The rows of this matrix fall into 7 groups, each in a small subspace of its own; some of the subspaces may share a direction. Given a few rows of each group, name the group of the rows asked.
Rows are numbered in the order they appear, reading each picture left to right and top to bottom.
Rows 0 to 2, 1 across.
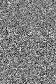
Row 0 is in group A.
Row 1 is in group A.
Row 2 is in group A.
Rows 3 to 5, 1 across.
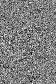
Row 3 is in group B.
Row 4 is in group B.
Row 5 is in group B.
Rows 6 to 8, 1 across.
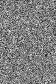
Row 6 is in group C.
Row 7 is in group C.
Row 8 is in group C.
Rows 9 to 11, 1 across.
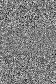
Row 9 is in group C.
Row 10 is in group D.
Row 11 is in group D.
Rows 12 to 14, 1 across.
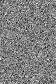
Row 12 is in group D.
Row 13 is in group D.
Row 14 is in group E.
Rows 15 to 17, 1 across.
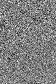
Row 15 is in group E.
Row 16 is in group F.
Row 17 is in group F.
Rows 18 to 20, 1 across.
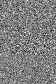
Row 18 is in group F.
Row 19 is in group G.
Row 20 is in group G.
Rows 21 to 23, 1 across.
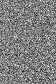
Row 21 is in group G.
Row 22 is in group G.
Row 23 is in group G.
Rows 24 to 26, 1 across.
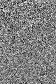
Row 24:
B
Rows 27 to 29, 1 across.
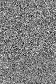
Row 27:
G
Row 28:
E
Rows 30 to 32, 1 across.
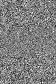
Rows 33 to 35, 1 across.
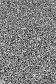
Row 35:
E
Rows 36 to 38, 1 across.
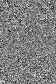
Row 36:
A
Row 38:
E
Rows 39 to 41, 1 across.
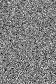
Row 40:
F
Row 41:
D
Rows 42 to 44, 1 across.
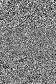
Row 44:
B
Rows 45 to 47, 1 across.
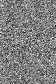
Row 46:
C
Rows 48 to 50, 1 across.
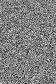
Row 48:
A
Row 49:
C
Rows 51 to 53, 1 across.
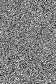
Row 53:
A
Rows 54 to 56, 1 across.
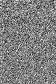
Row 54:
C
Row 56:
D
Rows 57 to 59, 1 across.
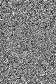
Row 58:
D
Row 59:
A
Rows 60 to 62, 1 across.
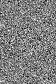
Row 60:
E
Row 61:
B
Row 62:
E
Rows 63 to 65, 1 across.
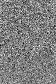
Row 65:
B
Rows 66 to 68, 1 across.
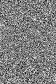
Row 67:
A
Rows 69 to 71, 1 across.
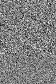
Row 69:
E
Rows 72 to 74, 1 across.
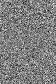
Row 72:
A
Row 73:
E
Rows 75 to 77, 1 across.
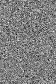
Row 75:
B
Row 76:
F
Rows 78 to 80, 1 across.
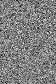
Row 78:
A
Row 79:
E
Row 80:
F
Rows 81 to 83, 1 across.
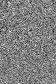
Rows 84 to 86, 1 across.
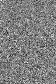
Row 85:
A
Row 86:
B
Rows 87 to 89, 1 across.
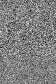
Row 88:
C
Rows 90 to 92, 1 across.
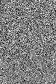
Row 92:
A
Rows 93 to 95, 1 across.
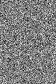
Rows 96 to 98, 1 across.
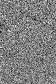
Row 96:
E
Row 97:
C
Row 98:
D
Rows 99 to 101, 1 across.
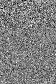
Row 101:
F
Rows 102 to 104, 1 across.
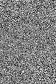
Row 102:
C
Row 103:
G
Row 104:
G
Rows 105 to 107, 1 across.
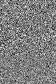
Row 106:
F
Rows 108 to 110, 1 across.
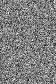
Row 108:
C
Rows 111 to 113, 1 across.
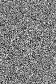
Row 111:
E
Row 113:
C
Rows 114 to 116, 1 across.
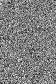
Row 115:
B
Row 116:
E
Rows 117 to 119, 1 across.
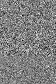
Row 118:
C
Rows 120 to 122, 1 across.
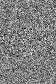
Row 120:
C
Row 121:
B
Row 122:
F
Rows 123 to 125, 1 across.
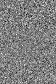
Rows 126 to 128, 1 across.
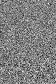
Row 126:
E
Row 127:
C
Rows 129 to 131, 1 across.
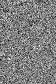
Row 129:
B
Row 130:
E
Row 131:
C
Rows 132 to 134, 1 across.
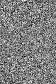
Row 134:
B
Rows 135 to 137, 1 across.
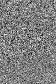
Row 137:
F
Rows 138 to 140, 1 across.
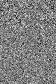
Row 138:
A
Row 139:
G
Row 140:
E
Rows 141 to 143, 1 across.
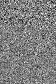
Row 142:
G
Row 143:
B
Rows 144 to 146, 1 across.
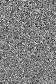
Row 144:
B
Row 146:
E
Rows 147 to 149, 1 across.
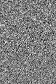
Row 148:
D
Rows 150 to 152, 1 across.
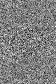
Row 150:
D
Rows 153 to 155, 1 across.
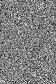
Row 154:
E
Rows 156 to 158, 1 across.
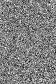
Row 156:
A
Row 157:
C
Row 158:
G
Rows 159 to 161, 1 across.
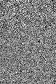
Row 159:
A
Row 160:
G
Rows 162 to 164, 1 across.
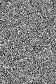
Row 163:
E
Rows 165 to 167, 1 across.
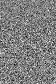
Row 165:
G
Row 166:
E
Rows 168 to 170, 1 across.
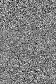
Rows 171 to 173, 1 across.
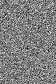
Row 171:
D
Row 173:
A
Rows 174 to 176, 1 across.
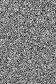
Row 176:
A
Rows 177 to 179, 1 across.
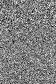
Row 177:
D
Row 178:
F
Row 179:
A
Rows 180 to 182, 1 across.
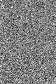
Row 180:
D
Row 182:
D
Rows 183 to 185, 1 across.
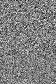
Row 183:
A
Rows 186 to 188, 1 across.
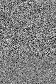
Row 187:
C
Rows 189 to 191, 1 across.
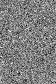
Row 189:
G
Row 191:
D
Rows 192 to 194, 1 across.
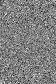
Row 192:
D
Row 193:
G
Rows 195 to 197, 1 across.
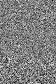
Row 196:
D
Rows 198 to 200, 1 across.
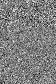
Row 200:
E
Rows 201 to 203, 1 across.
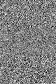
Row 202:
B
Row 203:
G
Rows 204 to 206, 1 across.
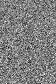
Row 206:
A
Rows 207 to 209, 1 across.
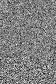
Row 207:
B
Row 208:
G
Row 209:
A
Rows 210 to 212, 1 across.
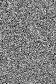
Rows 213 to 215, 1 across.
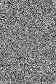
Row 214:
F
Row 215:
G
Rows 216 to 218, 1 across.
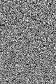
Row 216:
E
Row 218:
C
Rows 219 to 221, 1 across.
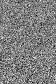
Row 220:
G
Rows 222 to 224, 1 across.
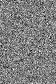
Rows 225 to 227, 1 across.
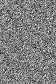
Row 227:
D
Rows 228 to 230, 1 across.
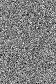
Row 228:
G
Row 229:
E
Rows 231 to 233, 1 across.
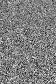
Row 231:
B
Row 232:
D
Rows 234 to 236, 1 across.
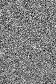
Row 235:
E
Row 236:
A
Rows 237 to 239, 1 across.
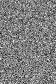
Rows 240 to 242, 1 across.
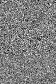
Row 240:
E
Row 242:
G
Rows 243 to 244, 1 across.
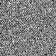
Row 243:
F
